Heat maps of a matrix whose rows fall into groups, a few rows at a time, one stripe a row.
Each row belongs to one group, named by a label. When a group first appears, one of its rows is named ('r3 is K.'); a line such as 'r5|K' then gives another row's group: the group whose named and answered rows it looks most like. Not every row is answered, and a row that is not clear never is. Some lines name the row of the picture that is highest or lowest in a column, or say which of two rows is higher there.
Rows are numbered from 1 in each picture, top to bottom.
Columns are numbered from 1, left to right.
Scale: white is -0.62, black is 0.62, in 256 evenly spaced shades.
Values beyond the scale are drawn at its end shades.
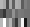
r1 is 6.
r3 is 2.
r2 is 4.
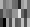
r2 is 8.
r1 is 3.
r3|4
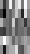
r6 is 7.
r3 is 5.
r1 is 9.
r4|4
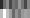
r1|8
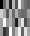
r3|2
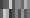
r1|9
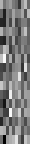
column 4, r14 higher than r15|Yes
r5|4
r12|4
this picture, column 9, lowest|8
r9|8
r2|4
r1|3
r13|9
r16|7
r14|8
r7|6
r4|3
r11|9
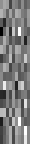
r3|4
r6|6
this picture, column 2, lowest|10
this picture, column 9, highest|5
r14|8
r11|4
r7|9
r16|9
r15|9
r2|6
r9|7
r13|6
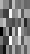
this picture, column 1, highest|4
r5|9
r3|2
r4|8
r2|9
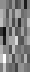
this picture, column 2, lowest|7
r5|7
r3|3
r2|6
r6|5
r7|6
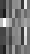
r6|4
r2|4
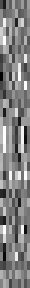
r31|6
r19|3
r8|8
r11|4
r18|3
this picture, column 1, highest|9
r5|6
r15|2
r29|7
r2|7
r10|9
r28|4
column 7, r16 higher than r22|No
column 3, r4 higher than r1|Yes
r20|9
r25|4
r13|7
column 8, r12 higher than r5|No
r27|2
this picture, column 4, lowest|20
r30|4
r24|2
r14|3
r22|4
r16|2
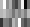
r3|8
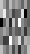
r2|2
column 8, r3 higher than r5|No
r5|9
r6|3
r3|8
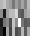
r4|4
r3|8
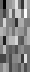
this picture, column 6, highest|3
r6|2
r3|2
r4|6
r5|7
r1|7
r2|9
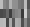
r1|3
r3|6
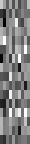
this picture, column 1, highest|7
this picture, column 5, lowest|7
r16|4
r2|4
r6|9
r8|3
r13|9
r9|9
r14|3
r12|4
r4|6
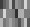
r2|2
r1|9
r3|3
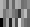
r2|3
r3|8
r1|6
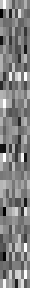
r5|8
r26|5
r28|9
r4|5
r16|3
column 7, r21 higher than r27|Yes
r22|6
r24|7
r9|9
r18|2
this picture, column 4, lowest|9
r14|3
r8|5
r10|8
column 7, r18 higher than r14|No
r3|7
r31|9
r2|8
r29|4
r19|5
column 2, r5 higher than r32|Yes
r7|3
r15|7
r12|6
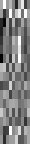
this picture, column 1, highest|7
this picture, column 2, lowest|1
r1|2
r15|9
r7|8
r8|6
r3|4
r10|9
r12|7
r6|8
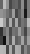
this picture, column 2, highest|5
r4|8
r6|6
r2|5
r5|4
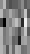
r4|3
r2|3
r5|3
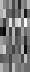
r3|9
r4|4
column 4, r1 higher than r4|No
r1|3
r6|2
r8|5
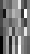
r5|8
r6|8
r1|8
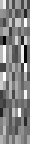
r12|4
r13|8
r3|9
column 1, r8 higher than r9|Yes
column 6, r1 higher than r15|No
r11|9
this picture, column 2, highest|5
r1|6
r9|6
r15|2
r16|6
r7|2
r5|7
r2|5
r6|2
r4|5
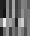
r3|2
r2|4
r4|8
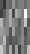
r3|3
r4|5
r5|2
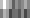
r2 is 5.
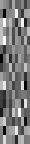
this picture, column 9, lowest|12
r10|2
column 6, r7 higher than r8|Yes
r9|5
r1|5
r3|2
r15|7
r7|8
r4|3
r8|9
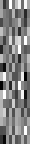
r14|6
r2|5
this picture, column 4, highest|10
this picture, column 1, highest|10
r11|2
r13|6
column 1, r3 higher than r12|Yes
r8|4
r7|3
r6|8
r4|3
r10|8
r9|2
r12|5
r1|9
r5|9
